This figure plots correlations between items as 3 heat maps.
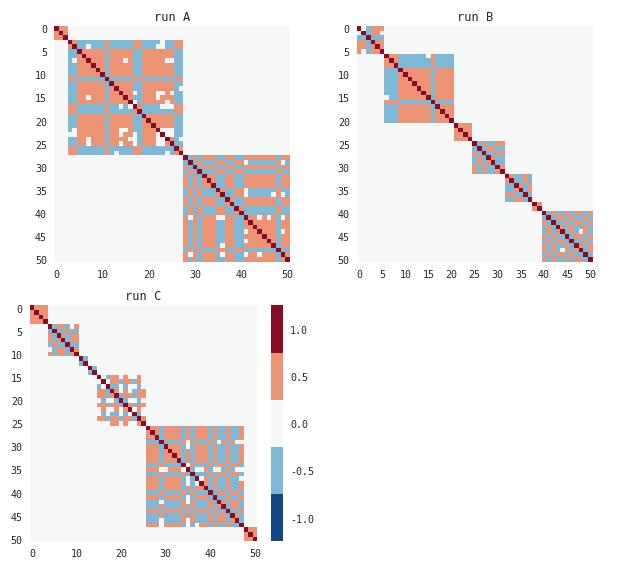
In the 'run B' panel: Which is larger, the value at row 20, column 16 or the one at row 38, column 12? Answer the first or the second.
the second
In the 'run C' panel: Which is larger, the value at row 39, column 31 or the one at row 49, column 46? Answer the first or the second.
the first
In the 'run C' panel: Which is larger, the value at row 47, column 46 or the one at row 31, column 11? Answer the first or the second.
the second
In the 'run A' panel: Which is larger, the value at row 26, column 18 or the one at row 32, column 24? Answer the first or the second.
the first
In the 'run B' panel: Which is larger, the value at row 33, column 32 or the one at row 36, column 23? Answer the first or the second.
the first
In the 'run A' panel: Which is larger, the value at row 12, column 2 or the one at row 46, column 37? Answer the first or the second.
the second
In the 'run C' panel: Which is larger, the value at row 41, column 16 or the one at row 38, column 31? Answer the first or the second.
the second
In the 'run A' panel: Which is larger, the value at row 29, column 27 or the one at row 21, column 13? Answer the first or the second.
the second
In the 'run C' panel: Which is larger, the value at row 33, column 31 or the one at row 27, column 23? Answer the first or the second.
the first
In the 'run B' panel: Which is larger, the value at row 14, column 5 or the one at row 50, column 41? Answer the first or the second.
the first
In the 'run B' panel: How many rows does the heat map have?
51
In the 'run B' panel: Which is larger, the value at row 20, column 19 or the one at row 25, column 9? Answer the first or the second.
the first
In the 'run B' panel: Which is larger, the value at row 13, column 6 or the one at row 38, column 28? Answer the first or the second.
the second
